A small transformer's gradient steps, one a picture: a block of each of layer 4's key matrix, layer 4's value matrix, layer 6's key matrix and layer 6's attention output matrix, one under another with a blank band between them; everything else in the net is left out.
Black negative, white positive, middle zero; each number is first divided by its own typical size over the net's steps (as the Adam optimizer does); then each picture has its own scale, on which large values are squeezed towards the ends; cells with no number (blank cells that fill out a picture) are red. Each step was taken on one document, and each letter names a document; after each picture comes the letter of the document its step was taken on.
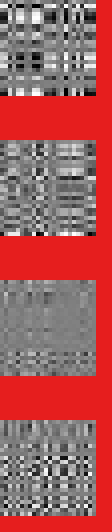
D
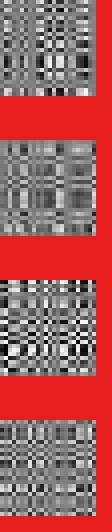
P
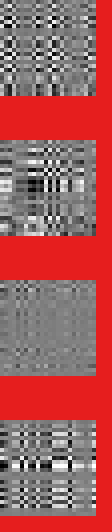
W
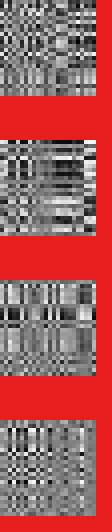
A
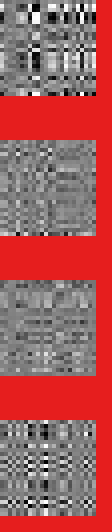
D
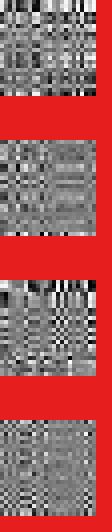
D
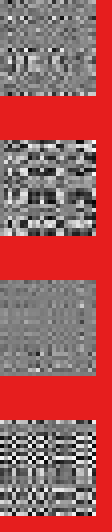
P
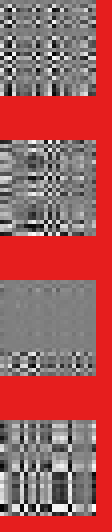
W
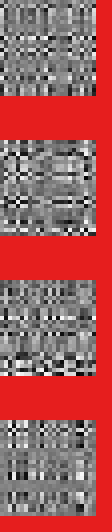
A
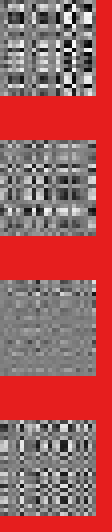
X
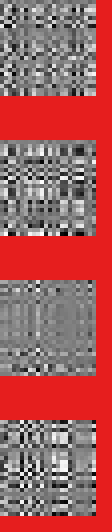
W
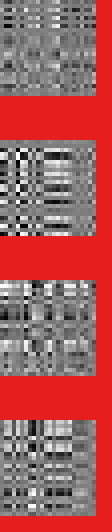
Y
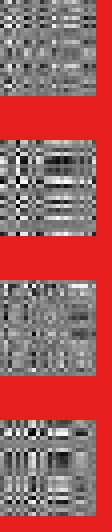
Y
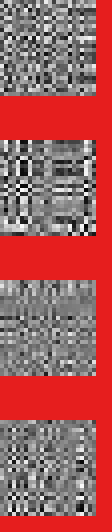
A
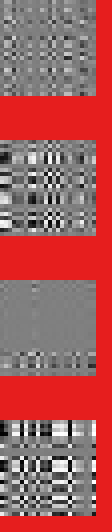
W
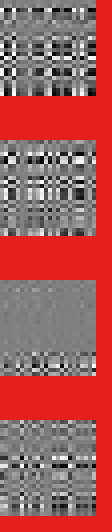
W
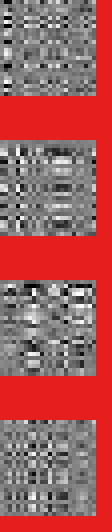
Y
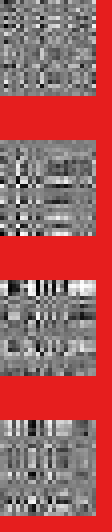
Y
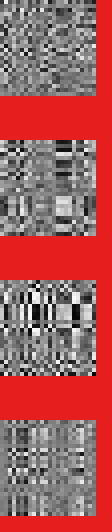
A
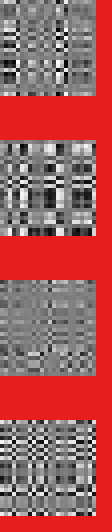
P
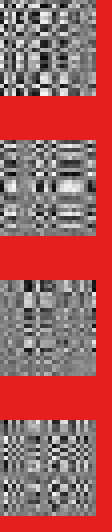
X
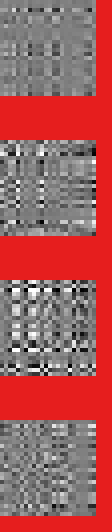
W
